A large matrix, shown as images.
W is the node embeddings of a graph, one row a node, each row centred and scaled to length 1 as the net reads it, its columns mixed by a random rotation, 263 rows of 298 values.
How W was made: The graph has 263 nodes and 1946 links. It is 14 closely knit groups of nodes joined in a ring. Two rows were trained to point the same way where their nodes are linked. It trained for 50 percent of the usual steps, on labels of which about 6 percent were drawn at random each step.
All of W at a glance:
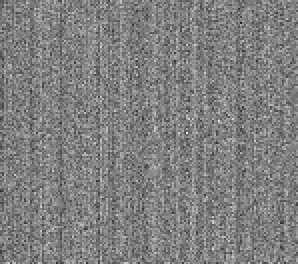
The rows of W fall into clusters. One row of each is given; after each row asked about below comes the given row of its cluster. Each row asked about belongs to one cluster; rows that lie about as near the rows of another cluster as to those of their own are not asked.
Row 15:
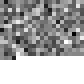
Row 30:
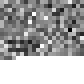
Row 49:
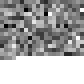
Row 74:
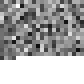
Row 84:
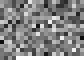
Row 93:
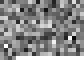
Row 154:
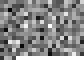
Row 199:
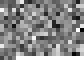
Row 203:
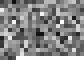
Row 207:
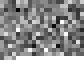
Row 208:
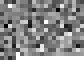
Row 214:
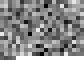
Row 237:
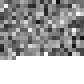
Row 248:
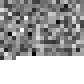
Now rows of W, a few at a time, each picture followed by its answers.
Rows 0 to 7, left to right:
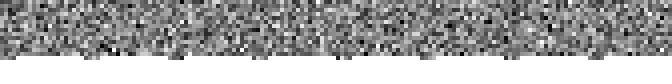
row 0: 154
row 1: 199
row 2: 203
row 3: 154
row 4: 74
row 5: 214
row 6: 154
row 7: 203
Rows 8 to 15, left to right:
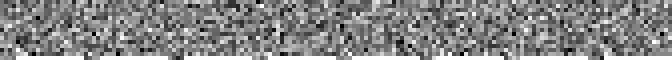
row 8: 15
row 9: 248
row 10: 84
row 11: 208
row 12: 237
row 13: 214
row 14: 248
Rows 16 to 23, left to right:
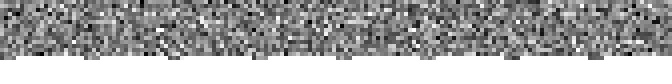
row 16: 214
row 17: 237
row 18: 49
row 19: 248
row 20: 237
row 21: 93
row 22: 203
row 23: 214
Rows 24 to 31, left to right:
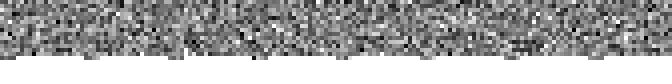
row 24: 248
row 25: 30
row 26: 15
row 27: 154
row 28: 93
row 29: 49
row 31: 248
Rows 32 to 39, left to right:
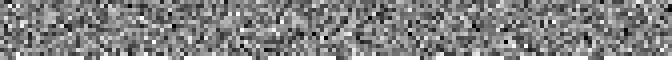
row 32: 208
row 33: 199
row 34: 237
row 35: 30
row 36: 15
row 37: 199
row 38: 84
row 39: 203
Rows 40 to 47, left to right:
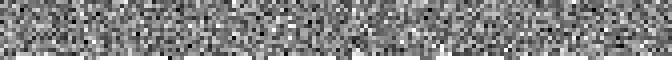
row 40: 93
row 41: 93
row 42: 154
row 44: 15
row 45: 214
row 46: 30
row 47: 207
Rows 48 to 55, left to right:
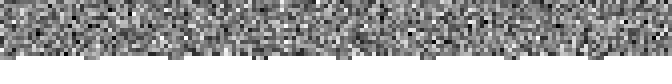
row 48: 203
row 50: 199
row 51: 154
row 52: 15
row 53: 74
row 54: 199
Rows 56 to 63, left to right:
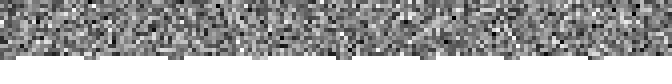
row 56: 154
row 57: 208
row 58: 203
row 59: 207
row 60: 214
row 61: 15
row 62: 214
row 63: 49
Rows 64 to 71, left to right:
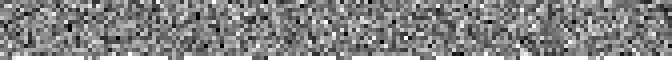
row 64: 208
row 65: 93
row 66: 74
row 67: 203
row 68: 248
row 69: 214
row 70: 15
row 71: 207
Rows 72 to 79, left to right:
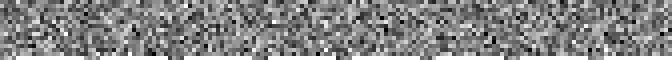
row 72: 207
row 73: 237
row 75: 203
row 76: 74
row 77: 93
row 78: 199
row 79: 15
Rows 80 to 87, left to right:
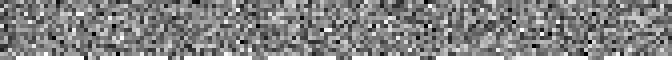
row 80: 237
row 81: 248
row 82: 199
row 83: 237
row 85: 208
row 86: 207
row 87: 84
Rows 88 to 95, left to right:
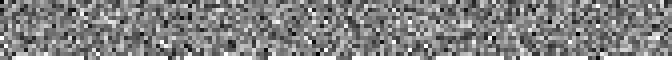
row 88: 93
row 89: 237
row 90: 199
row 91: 203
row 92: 203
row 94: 15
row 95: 208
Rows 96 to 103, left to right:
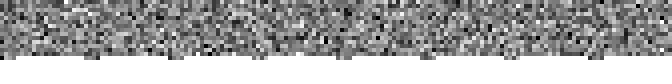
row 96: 154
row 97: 199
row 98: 214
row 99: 93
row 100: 154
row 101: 30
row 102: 93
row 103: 203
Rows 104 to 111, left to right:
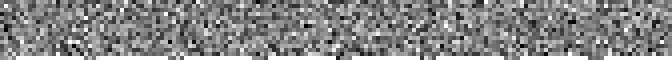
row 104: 237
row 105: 93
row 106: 84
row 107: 199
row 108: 199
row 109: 154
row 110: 214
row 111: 214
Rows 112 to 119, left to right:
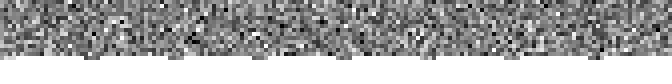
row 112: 207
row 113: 248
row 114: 15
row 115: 214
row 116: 15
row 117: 203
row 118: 208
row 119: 208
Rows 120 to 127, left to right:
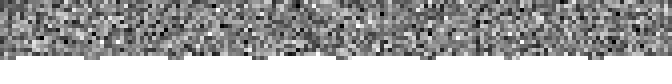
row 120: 154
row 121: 248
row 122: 199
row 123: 214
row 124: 49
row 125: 248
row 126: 207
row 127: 74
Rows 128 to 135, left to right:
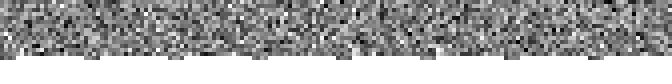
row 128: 214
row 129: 203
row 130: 214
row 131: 30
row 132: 15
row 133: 15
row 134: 74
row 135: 49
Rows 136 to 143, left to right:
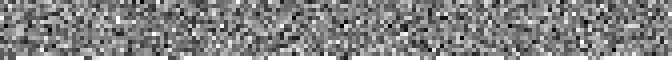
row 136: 74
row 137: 49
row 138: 30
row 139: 207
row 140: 208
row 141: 154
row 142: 237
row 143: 93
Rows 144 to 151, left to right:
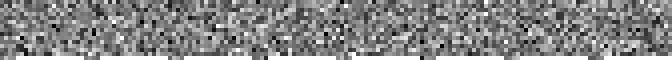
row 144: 199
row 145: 248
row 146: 154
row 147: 15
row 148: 208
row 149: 154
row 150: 30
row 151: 214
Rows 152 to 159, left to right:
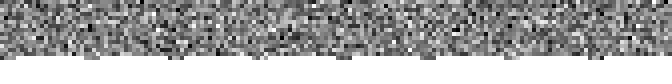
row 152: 199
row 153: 237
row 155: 207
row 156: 203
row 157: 84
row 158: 49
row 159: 154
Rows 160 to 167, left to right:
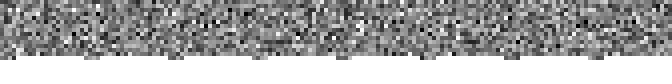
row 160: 15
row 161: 93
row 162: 84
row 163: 30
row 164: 154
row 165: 248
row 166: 74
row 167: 84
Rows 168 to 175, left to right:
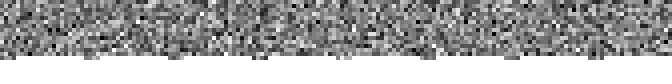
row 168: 74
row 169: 207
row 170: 30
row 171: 154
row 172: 207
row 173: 15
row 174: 84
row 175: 199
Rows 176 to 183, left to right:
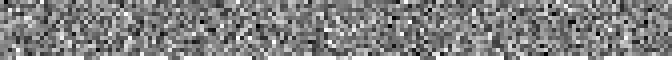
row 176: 15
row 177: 30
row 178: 30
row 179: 237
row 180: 207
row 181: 208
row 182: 214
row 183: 248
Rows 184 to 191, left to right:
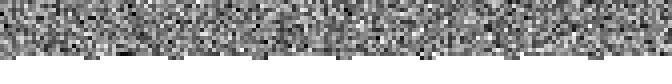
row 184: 237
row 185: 214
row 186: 84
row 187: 74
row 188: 154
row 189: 208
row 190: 208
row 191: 199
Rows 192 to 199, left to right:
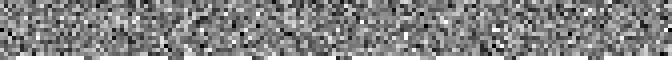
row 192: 248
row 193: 49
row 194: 15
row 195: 49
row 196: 208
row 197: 237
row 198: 93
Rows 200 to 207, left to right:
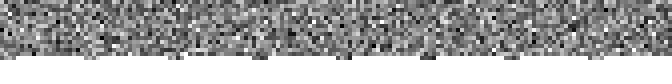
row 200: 248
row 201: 93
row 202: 208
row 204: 74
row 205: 203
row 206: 208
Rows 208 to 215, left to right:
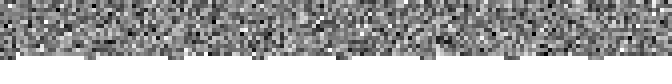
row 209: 30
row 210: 15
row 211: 208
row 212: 30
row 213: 15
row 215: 154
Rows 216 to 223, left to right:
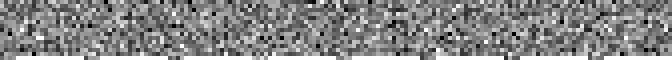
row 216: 248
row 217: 49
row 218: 49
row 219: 207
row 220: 248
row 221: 15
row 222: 248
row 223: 248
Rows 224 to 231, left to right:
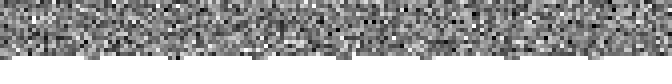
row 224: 49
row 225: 84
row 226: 208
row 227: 214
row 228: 84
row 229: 30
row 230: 154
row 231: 49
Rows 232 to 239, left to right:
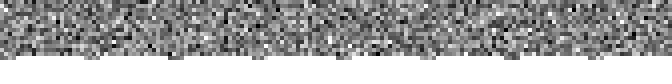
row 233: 207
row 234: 248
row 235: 49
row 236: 214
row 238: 84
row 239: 207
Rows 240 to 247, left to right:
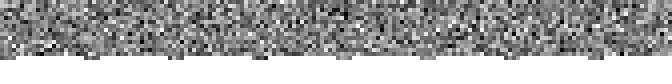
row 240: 214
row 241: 248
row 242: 74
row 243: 84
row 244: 154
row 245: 207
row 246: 248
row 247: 15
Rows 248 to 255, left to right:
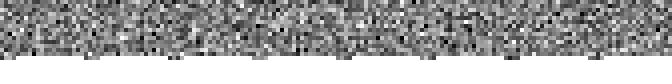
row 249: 248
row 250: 208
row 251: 49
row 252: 154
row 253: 74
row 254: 84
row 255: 208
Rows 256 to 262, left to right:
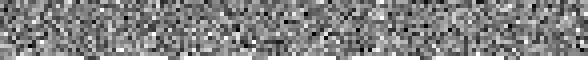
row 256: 207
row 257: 208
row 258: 208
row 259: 30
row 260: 30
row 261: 49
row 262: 237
